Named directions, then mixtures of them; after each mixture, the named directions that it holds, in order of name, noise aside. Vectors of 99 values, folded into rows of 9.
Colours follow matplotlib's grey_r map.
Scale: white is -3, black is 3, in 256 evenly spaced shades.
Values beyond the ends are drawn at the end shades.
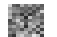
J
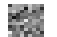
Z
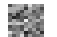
Z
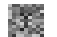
J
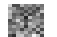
J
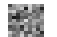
Z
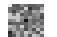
J, Z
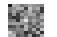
J, Z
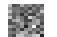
J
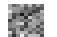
J, Z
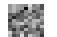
J, Z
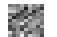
J, Z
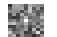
J, Z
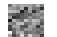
J, Z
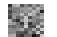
J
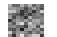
J, Z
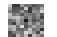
J, Z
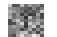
J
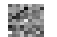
Z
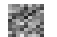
J, Z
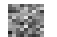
J, Z
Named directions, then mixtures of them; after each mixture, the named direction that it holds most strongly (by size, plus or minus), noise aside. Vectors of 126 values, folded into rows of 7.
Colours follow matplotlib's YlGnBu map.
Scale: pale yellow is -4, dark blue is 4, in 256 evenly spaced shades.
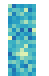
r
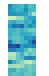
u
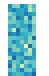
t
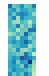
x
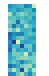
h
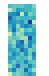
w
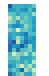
h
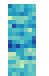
u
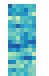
u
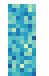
t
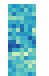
u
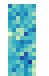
x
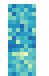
r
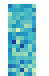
h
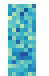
r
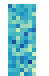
x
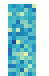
h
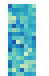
h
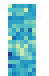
r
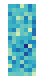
t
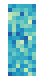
w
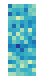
u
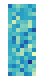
x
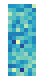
h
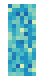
w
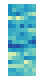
u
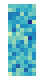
w
